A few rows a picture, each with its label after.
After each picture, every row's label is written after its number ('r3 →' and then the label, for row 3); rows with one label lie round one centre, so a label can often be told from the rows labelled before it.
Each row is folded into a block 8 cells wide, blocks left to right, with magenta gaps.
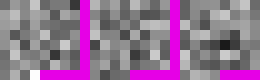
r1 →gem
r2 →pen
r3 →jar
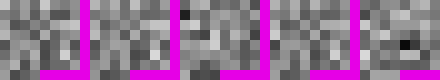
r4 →pen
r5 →pen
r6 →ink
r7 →pen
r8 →jar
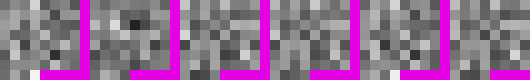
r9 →gem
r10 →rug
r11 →pen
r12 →pen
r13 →gem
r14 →pen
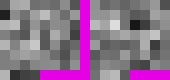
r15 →ink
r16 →rug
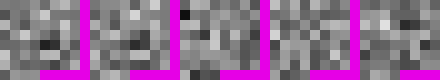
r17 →jar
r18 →jar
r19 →ink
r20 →pen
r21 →rug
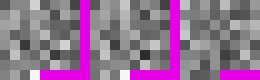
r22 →gem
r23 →gem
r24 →pen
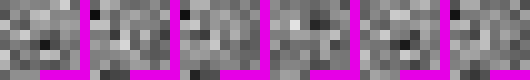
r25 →jar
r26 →ink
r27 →ink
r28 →rug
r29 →jar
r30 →ink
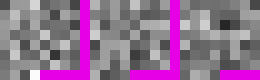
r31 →gem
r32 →pen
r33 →rug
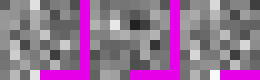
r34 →gem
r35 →rug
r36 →gem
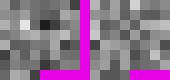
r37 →rug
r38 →pen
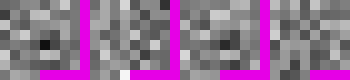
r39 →jar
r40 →gem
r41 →jar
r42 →pen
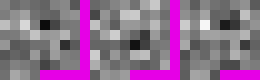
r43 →rug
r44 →jar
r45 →rug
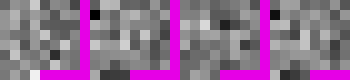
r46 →gem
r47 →ink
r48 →rug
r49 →ink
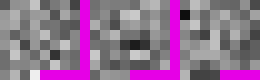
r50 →gem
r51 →jar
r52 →ink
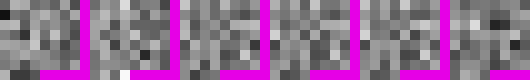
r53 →ink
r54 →gem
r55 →pen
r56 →pen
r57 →pen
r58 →rug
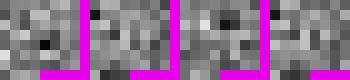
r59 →jar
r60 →ink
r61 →rug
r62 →ink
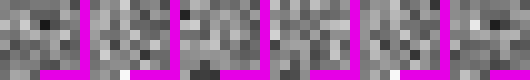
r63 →rug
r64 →gem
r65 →ink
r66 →pen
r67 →gem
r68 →rug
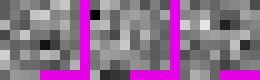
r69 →jar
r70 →ink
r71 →rug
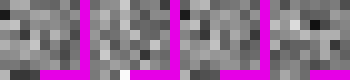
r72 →ink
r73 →gem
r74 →ink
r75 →rug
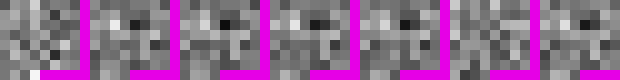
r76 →gem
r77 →rug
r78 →rug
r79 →rug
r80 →rug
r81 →pen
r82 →rug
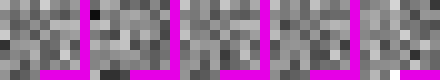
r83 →pen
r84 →ink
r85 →pen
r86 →pen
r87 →gem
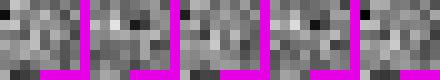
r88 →ink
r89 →rug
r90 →ink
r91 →rug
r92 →ink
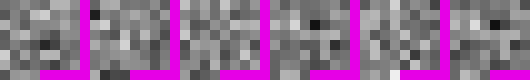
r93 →jar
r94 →ink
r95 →pen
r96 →rug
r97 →gem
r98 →rug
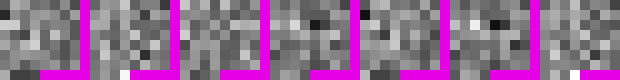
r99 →ink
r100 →gem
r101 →pen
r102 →rug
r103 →ink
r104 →rug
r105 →gem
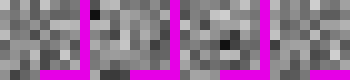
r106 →pen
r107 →ink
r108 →jar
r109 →pen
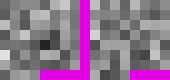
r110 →jar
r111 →pen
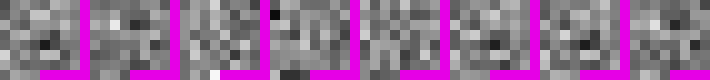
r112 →jar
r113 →rug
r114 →gem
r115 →ink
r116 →pen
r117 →jar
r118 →jar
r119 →rug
